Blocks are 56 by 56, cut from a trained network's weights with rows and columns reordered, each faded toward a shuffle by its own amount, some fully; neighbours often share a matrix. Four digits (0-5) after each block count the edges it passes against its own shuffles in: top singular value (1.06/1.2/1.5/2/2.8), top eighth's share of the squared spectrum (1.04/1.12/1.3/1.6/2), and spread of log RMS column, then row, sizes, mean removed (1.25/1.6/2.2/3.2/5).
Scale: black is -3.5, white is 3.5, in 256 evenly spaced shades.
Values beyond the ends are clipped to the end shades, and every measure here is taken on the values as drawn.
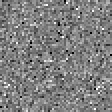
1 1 0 0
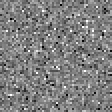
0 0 0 0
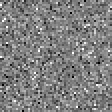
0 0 0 0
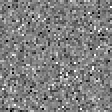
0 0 0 0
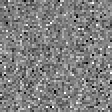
1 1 0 0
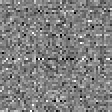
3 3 1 2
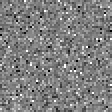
0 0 0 0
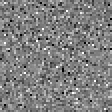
1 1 0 0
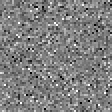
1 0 0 0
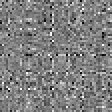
3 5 3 2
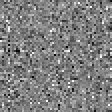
2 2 1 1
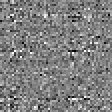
3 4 2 2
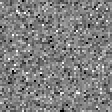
1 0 0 0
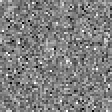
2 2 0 0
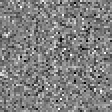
2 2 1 1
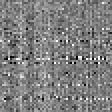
3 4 0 3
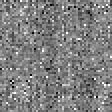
2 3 0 2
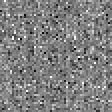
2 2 0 1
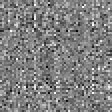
3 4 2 2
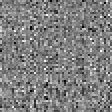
3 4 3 2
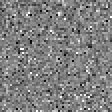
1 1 0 0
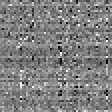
3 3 3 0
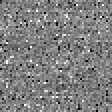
1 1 1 0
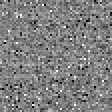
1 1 0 0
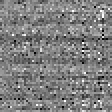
3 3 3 1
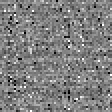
2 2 1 0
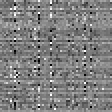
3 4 3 0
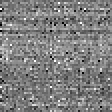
3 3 2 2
